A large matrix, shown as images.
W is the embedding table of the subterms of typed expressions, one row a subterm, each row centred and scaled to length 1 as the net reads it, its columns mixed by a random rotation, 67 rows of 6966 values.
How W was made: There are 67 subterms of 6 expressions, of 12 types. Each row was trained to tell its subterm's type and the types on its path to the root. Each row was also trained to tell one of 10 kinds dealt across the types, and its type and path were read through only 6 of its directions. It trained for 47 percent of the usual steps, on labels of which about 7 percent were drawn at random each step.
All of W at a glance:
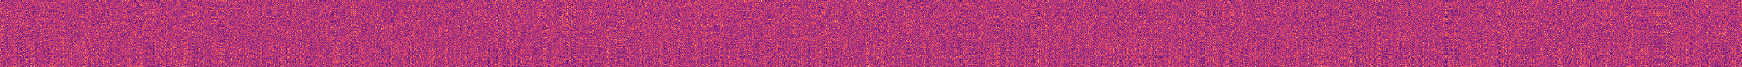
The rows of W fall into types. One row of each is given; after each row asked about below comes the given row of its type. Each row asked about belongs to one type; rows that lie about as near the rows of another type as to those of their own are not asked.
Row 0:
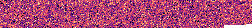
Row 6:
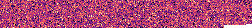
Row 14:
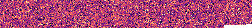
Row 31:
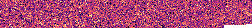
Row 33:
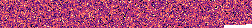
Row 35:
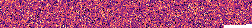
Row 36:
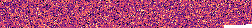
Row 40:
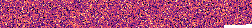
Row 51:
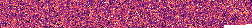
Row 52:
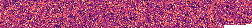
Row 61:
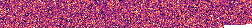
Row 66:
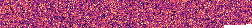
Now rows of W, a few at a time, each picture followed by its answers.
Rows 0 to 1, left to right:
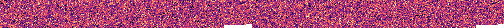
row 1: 0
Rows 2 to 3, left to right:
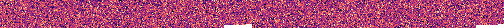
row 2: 66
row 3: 35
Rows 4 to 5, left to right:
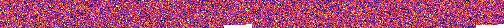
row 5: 35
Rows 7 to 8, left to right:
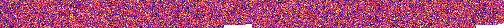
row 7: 40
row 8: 52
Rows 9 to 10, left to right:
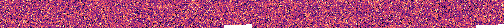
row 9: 35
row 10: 14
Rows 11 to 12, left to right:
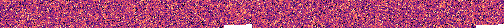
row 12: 35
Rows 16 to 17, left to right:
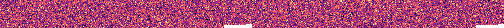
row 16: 52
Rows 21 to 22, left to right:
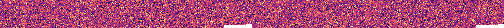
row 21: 40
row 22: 14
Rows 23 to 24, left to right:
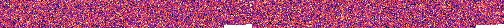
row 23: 0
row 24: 35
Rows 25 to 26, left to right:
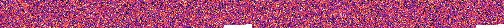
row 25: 33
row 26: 33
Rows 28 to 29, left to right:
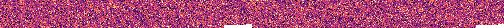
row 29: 33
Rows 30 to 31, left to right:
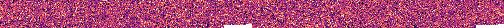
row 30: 61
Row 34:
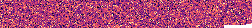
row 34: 36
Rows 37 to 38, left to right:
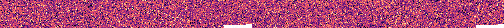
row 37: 61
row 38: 14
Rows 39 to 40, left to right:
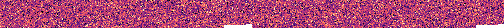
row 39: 36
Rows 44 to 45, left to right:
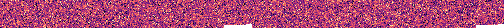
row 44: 33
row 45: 14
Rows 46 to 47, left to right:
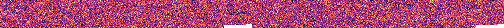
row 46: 52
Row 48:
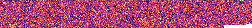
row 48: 61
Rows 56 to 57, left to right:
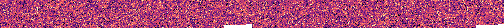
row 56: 51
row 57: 51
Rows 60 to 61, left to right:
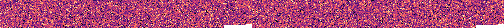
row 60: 52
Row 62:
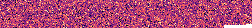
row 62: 52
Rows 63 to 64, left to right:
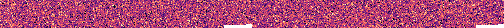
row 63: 61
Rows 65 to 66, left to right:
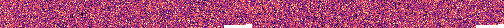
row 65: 61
